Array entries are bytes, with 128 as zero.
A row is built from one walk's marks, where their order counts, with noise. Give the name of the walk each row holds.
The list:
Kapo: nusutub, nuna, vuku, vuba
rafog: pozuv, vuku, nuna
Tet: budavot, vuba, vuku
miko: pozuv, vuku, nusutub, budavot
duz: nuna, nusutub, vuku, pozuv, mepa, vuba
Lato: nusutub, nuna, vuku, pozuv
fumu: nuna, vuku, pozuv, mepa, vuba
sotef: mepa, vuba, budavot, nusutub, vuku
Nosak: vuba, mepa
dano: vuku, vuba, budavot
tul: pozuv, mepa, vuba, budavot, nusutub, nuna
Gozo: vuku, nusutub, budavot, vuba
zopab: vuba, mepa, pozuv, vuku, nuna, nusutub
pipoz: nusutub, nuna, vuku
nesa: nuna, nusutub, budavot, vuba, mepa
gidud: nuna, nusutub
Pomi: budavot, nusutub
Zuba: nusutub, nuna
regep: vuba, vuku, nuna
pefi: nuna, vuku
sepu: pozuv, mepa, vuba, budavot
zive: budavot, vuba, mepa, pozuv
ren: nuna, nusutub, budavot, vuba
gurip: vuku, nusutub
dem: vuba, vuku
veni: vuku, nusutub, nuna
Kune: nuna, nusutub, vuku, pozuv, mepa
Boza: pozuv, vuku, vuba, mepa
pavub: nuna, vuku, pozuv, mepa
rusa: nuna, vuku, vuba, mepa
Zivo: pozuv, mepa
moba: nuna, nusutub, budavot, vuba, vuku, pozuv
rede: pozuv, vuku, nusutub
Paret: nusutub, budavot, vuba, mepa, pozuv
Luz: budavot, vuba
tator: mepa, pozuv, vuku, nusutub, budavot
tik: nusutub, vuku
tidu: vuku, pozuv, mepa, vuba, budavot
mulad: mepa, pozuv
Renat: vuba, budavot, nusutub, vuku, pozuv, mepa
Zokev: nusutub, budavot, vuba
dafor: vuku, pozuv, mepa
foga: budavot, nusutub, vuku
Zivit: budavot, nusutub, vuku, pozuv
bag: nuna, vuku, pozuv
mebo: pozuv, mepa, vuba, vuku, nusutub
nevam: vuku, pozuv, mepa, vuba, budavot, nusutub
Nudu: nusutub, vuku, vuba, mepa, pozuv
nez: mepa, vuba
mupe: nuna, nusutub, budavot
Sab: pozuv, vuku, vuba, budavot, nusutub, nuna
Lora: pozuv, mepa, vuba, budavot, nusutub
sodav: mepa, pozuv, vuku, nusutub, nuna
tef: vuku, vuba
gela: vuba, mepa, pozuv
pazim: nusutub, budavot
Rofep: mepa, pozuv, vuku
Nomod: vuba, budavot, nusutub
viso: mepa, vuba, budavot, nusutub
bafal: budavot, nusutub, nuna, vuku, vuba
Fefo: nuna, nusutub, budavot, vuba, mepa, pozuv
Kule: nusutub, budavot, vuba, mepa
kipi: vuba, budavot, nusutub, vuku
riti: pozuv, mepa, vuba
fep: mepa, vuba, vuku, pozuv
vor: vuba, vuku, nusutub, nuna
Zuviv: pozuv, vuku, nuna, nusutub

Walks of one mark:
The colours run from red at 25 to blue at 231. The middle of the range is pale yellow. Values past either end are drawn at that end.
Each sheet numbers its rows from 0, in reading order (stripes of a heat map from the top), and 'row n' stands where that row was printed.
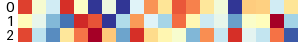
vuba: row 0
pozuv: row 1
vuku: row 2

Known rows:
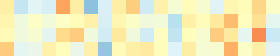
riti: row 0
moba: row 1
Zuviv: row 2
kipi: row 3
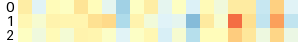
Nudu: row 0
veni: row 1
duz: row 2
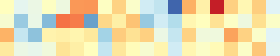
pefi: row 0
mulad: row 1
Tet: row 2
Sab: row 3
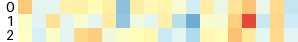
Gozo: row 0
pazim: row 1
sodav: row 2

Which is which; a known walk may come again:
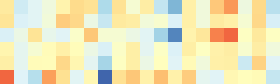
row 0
foga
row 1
nevam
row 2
mupe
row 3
zopab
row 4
Nudu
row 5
dem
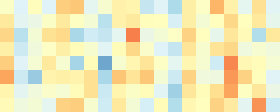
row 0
sodav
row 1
Renat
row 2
Nosak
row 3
sotef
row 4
Nomod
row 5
Tet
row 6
bafal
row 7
Zuviv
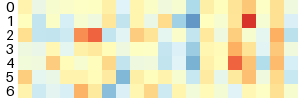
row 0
moba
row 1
Pomi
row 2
dafor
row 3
Kune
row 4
pipoz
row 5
Gozo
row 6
riti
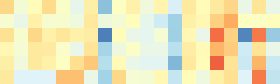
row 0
vor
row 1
nesa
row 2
tik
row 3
Kapo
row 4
veni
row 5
miko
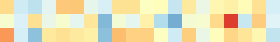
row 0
tidu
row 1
pazim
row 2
dano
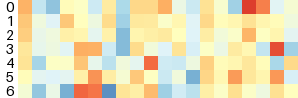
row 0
Luz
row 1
regep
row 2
kipi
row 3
rede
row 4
nez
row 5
bag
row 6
mulad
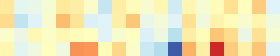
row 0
Sab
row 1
fep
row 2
duz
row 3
pefi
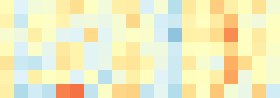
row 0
fumu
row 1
viso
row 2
ren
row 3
tul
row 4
zive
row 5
Kule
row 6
Rofep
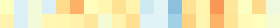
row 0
pavub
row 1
rusa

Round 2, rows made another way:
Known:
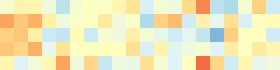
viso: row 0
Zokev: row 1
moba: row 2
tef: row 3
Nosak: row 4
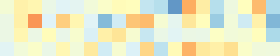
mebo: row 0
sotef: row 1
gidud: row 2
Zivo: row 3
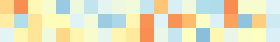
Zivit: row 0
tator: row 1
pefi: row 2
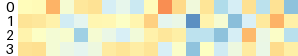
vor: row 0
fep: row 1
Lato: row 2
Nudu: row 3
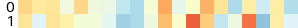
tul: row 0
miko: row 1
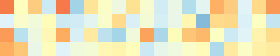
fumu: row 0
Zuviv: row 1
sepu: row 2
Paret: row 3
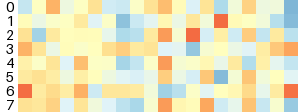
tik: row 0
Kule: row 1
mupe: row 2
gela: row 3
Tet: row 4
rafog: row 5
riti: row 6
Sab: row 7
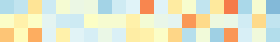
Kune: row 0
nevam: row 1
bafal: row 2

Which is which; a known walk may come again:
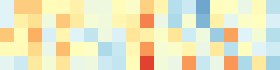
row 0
pipoz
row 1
pefi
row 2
bafal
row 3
Tet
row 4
sodav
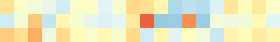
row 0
bag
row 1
Rofep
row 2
tef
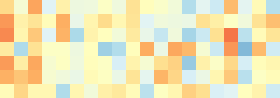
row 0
Kapo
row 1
nez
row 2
duz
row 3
tator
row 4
ren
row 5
Gozo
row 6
Nomod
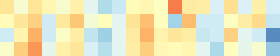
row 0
pazim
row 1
regep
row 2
foga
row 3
kipi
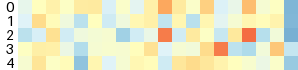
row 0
Zuba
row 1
gurip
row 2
Kune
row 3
viso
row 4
Pomi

